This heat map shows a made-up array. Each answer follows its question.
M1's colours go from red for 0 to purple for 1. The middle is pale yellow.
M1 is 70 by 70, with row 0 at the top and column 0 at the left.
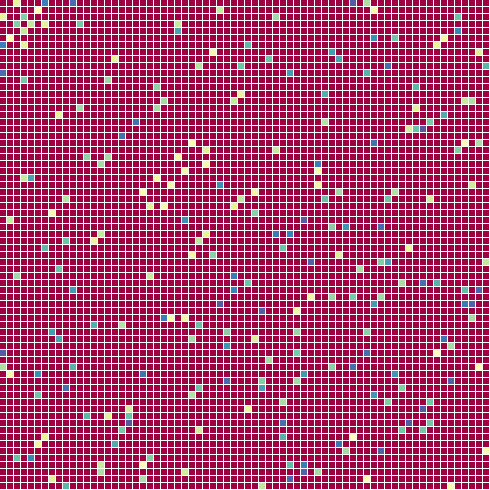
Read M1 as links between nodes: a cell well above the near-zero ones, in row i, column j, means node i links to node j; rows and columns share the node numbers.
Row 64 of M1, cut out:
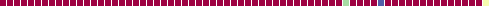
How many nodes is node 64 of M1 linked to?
3
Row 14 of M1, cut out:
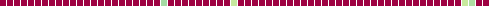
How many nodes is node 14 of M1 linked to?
4
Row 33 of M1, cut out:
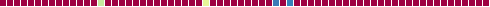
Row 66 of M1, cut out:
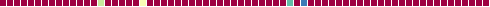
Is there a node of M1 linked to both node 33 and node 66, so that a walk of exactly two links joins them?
yes
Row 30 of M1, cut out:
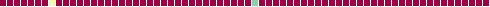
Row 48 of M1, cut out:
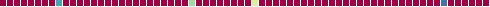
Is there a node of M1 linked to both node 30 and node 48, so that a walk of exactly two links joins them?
yes
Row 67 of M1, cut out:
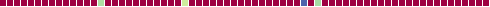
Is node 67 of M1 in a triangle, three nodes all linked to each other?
yes
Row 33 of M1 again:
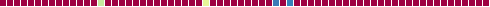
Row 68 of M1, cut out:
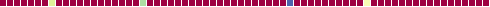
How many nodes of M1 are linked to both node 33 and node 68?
1
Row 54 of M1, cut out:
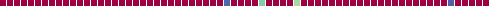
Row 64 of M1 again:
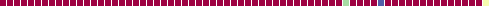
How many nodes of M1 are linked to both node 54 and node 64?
0
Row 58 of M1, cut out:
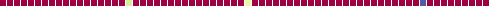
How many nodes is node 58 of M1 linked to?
3
